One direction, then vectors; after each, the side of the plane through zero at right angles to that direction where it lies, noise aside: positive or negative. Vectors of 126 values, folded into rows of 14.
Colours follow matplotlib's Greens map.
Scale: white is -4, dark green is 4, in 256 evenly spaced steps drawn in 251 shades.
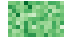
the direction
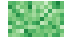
positive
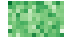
positive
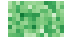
negative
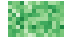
negative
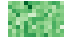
positive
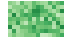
negative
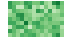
positive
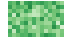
positive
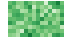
positive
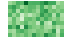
positive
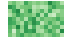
positive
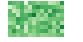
negative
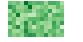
positive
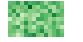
positive
